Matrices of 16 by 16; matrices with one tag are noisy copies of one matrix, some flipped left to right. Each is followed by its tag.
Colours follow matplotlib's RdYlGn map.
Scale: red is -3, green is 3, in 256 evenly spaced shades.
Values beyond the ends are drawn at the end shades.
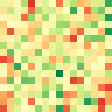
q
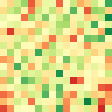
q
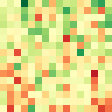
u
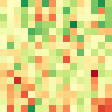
u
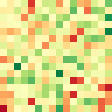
q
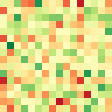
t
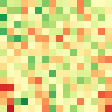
q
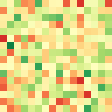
t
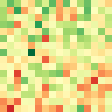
u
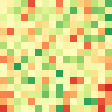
q
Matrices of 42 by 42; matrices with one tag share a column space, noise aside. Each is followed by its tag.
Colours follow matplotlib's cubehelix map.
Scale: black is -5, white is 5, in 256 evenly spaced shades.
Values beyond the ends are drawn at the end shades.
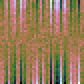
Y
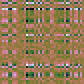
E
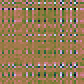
E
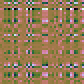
E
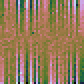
Y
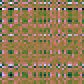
E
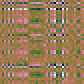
E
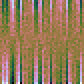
Y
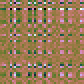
E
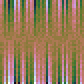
Y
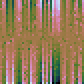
Y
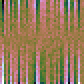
Y
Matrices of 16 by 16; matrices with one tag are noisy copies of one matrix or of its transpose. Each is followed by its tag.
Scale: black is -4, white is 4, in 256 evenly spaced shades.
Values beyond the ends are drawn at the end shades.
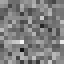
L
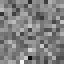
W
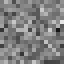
W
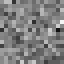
W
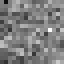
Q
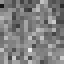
Q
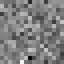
W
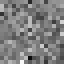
W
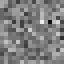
L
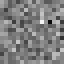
L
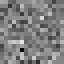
L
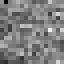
Q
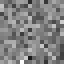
W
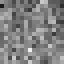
Q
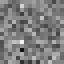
L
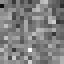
Q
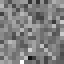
W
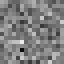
L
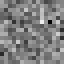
L
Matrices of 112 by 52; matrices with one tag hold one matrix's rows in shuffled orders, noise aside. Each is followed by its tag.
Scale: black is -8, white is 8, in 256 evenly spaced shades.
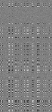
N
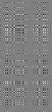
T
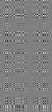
T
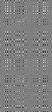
T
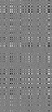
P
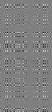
T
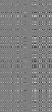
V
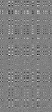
N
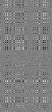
T
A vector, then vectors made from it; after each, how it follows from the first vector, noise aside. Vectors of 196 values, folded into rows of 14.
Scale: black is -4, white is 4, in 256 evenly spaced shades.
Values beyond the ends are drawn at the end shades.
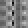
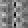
reversed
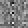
sign-scrambled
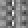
negated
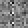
sign-scrambled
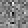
sign-scrambled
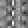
negated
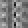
reversed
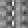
negated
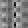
reversed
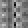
reversed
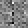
sign-scrambled
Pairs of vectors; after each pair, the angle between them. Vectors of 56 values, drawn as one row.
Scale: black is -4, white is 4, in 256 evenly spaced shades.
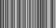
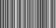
nearly parallel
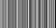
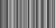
nearly opposite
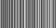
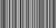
partly aligned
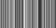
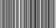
partly opposed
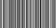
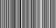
orthogonal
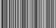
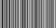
nearly parallel
